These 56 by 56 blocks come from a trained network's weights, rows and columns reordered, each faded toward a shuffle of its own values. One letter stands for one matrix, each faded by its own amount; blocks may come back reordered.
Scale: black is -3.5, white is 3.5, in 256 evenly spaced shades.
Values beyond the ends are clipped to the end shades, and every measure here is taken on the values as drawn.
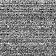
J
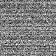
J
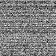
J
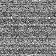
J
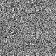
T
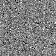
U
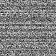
J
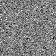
U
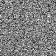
T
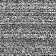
J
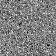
U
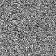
T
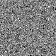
U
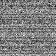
J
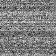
J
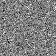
U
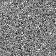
U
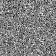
U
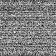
J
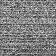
J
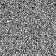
T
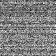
J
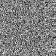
T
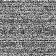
J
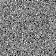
U
